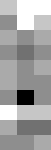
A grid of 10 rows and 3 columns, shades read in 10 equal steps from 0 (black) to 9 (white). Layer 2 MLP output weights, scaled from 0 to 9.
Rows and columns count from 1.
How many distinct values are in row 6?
2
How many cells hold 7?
4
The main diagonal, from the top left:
7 9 6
